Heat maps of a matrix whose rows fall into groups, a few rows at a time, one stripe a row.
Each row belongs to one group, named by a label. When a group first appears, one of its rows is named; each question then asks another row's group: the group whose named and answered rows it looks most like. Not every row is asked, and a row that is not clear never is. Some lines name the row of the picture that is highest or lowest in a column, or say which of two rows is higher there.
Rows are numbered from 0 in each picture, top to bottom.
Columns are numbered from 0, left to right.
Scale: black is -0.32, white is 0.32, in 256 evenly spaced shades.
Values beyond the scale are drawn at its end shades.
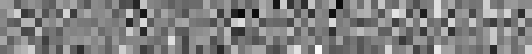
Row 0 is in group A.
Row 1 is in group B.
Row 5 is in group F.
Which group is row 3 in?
B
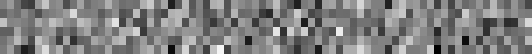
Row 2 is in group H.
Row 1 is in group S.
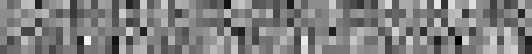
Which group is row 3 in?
B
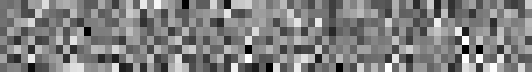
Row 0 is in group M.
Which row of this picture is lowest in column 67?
1
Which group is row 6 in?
S
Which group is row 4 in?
S
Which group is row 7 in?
S
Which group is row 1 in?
B
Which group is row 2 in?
F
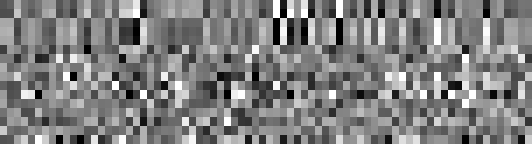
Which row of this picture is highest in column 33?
10
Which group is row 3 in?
A
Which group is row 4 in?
A
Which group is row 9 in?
S
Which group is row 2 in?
A
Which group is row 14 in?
M
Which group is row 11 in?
S
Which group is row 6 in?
S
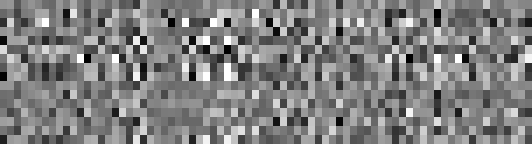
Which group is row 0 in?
A
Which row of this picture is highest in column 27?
5
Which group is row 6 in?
H
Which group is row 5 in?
M
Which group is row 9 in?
A
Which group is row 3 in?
A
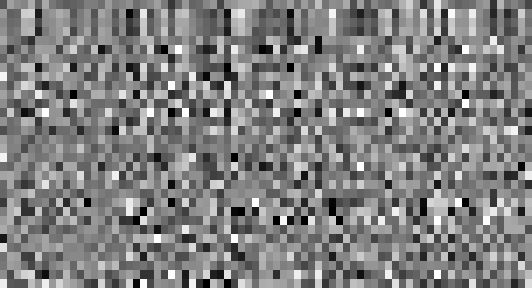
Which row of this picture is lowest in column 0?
26
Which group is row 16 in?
S
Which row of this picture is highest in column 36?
22
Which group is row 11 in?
S
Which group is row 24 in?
A
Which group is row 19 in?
H
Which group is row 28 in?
B
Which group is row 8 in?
M
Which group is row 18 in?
S
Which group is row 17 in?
M
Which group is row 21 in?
F
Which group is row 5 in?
S
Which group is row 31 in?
M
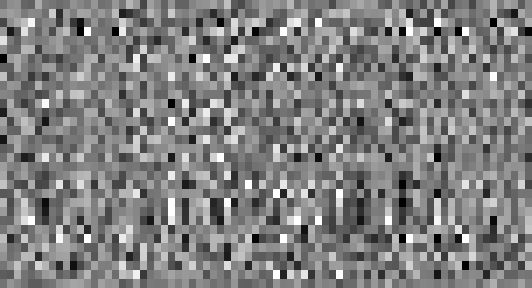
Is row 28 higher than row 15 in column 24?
No
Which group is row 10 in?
S
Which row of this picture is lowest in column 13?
20
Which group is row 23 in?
F
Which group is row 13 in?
F
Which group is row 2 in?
F
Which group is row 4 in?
M
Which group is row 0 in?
B
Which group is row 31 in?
S
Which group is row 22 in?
F
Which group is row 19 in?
F
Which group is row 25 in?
H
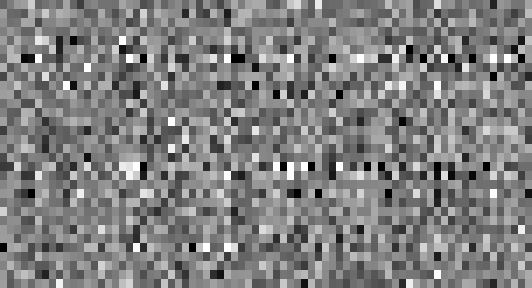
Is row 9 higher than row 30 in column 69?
Yes
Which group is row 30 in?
F
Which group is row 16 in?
F
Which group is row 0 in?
F
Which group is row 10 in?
A
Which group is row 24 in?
B
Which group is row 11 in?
B
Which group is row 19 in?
B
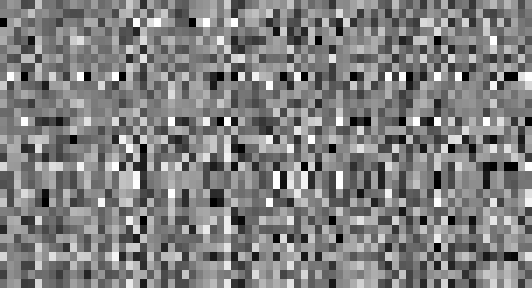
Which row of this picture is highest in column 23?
18
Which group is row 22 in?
F
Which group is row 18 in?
H
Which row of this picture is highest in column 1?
8
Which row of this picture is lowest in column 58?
8
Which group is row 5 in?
B
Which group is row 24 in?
B
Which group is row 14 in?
S
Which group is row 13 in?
F
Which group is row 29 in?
B
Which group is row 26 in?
A
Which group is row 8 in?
H
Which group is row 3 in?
A
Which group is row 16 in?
B
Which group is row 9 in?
F
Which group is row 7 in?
B
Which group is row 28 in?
H
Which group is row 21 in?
F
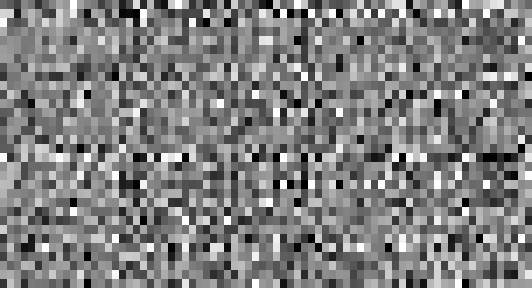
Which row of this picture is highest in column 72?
8
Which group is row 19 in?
H
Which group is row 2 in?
M
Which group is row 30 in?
H
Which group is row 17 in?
H
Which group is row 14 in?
B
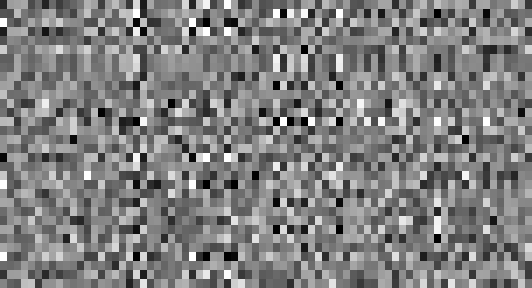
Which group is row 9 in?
A
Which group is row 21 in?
F
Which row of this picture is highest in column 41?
1
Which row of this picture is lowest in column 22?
20
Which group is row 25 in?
A
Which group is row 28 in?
M
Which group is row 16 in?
M
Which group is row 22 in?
A
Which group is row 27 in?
H
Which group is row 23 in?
B
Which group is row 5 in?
H
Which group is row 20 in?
M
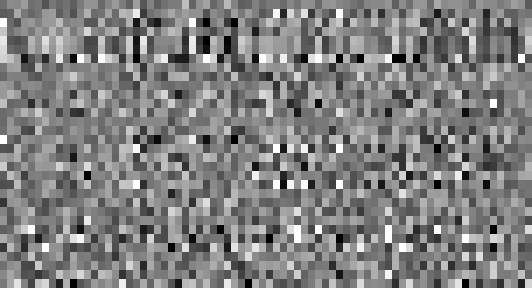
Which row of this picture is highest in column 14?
6
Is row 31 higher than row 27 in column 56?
No
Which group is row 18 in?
H
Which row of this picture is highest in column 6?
27
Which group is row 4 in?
M
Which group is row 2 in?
M
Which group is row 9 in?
A
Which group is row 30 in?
S
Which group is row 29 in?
B
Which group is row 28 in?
S
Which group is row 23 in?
F
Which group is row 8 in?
S
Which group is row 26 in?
S
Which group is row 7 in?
B
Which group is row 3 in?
H
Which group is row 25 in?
F
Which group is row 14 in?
B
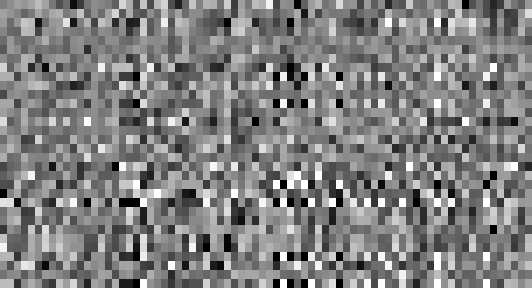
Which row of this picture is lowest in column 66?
0
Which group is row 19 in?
F
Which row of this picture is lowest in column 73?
13
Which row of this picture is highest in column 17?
18
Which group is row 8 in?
A
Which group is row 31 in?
A
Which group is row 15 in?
B
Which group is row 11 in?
A
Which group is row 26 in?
M
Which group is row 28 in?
A
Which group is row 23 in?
B
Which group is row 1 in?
H
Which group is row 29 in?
F
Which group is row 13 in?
H
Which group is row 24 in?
B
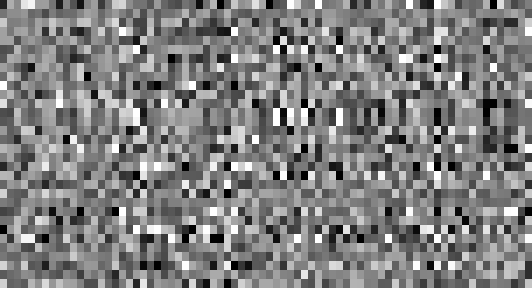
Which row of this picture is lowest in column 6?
26
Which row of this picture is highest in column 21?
25
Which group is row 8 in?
H
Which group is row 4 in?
A
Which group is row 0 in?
F
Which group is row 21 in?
M
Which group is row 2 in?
H
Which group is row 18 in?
M
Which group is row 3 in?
F
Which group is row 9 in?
M
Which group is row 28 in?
S
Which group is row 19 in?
A
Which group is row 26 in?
F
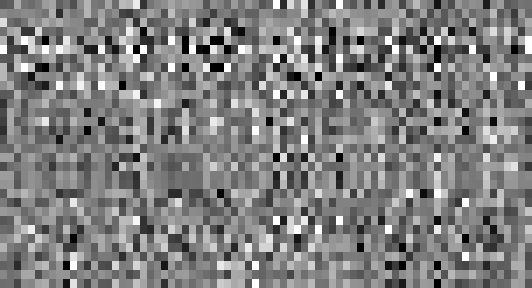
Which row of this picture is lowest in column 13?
5
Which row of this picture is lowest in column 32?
5
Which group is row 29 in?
B
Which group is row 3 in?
B
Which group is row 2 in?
M
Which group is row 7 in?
F
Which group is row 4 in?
F
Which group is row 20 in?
A
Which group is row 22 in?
S
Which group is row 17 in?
A
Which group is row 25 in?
F
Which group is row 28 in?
S
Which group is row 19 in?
A
